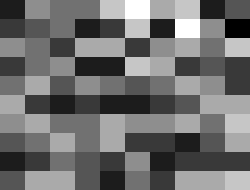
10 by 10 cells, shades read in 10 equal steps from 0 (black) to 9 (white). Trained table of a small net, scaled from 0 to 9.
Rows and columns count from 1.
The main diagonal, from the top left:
1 3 2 1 4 1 5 1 2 7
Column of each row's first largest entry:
6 8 10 6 2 1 10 3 6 10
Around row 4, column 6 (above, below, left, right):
2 3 1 6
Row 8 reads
3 4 6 4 6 2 2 1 3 6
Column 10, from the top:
3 0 7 2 2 6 7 6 2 7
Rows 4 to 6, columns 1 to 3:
2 4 5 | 4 6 3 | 6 2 1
